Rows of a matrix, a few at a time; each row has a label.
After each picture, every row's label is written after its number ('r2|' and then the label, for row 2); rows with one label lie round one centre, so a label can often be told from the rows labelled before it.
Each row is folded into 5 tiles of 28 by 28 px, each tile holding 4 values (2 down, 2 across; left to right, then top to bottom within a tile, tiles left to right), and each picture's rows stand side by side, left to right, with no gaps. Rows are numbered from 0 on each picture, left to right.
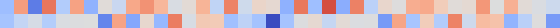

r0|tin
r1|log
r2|tin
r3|log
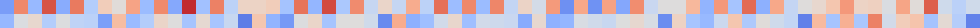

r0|tin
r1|tin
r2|tin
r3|tin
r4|tin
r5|tin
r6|log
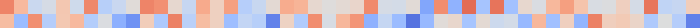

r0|log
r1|log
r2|log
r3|tin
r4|log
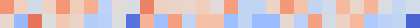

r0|log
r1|log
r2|log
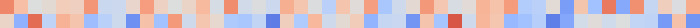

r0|log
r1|log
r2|log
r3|log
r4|tin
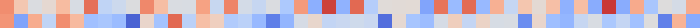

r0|log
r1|log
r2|tin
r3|tin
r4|tin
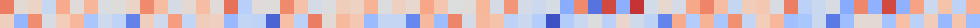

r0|log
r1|log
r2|log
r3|log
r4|tin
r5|log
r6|tin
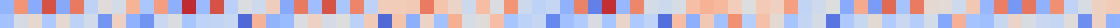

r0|tin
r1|tin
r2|tin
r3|log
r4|tin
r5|log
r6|tin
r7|tin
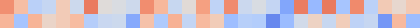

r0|log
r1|log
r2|tin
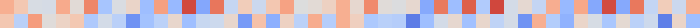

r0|log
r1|tin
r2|log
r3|tin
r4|tin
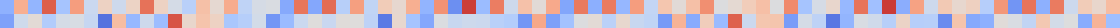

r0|tin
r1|log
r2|tin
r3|tin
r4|tin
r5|log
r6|tin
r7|tin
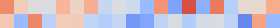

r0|log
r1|tin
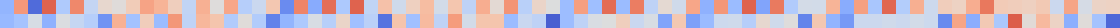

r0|tin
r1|log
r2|tin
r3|log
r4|tin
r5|tin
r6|tin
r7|log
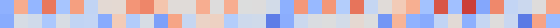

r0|tin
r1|log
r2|tin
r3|tin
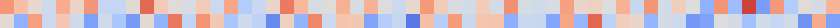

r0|log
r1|log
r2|log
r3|log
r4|log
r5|tin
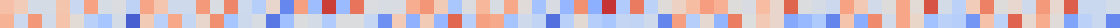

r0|log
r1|log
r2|tin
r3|log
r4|tin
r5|log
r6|log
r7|log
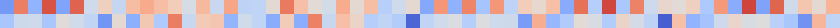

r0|tin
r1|log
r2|log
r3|tin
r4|tin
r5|tin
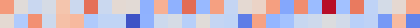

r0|log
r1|tin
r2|tin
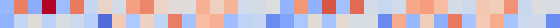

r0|tin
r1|log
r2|tin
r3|log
